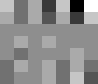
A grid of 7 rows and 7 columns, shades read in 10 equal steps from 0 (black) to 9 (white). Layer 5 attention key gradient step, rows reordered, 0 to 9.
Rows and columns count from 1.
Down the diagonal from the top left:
7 4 5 6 5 6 3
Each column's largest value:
7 6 6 6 7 7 9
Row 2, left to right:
6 4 6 3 6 2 7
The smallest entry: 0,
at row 1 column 6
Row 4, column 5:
5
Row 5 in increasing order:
4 5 5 5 5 5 6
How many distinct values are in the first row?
6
